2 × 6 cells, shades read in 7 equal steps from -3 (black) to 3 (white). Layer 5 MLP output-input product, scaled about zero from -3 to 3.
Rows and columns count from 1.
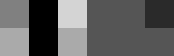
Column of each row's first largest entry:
3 1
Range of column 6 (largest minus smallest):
1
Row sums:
-5 -4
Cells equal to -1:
5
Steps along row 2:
down up down same same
